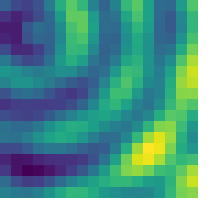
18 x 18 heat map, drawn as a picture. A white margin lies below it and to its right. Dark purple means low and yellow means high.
No row or column stands out. No lone cell stands out from its neighbours. Concentric rings centre on the top left. There is an overall slope up to the right. The bottom right is the ninth with the highest average.
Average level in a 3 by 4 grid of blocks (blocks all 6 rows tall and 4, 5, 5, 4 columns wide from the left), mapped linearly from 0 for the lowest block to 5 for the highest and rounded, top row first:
0333
1235
0245
